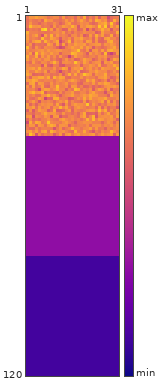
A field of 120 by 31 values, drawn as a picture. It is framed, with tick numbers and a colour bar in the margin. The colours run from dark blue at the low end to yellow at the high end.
It is made of 3 by 1 panels. Panel 1,1: high, fine-grained. Panel 2,1: low, flat. Panel 3,1: very low, flat.
